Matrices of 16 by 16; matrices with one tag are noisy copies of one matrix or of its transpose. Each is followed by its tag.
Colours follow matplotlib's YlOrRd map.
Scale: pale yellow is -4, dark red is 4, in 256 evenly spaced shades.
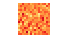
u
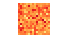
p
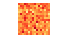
p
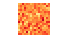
u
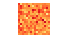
p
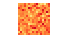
u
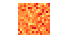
u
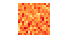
u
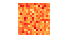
p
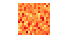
u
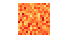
u
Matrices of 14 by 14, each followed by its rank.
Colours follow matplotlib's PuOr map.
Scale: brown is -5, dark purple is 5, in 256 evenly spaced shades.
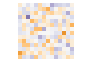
full rank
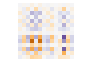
two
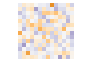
full rank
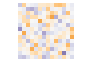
full rank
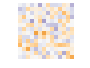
full rank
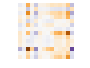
two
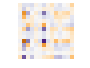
two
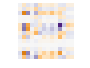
two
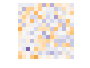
full rank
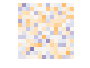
full rank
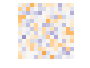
full rank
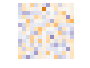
full rank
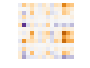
two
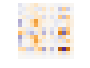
two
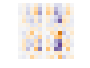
two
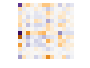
two
